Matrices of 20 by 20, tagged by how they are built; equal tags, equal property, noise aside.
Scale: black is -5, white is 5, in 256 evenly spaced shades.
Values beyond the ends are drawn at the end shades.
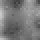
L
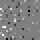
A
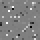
A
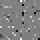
A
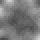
L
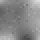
L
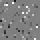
A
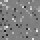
A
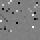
A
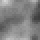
L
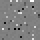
A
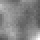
L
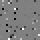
A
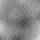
L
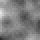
L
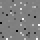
A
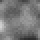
L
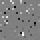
A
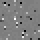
A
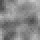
L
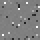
A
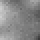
L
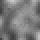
L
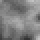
L
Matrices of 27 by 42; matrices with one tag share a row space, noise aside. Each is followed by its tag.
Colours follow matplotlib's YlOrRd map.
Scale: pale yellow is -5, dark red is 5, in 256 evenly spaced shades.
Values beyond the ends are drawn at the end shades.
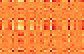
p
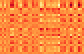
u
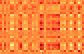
u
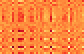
p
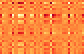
p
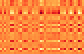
u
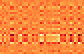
u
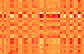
u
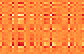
p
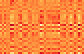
u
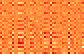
p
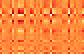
p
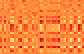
u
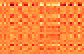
u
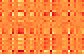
p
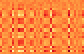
p
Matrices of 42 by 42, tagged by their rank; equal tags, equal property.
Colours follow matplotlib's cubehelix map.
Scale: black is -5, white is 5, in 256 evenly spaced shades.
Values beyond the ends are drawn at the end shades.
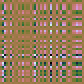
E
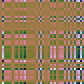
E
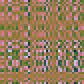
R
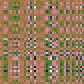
R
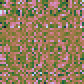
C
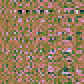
C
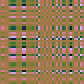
E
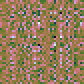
C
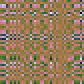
R
